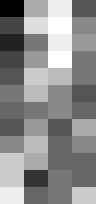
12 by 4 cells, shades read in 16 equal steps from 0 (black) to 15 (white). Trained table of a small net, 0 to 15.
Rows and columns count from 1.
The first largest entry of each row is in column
3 3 3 3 2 2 3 4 2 1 1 1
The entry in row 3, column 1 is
2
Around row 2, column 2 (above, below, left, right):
10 7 4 15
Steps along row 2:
up up down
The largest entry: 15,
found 2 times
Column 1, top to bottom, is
0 4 2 4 5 7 6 5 8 12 12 14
